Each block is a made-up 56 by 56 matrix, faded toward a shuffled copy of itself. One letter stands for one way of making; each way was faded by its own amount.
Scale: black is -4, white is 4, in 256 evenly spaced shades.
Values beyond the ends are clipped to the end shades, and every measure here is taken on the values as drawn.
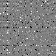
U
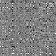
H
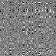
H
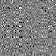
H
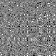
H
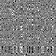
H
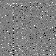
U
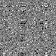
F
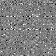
F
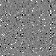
U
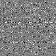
F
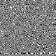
F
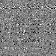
F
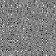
H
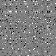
U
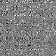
F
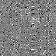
U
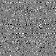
F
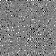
U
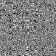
F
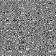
F
